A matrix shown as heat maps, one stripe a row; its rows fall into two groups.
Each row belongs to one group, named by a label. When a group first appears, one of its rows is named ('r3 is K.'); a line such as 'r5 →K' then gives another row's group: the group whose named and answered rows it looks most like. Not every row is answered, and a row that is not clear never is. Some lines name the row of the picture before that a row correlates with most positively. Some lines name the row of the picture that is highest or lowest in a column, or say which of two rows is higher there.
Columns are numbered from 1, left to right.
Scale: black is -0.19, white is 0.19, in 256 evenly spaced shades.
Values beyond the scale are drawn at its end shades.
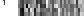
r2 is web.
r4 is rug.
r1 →web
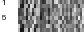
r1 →web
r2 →rug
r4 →rug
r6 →rug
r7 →web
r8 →rug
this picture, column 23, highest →5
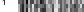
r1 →web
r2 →web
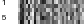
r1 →web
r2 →rug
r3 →web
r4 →rug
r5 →rug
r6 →rug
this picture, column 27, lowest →5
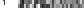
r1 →web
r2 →rug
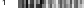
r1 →web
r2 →web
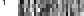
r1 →rug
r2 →rug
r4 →rug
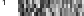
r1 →rug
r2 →rug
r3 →web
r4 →web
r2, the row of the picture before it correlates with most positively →3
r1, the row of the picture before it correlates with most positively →3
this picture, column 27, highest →4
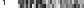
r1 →web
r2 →web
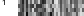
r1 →web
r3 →web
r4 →web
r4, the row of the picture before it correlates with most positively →1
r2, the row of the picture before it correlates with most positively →1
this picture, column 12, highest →3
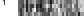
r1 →web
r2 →web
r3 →web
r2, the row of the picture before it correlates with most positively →2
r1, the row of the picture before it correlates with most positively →4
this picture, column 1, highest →4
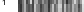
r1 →rug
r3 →rug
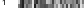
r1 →web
